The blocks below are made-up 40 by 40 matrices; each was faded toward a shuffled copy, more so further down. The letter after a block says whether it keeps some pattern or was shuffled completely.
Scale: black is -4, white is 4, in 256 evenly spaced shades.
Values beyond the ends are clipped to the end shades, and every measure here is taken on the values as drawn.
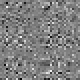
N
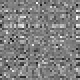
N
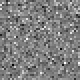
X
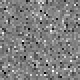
X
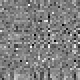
N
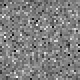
X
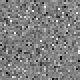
X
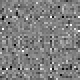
N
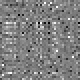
N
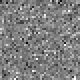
X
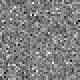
X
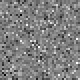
X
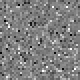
X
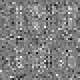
N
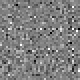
N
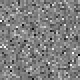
X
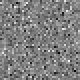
X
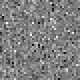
X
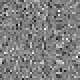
N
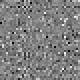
N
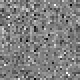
N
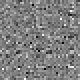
N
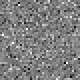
X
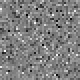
X
